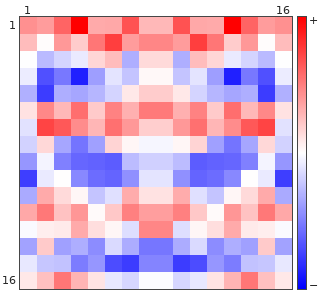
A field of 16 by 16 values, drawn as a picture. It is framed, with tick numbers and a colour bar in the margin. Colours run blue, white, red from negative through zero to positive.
Mirror symmetry: left to right. Stripes: horizontal, repeating 3 times. Average level on the scale: 50%. Grain: streaks across.
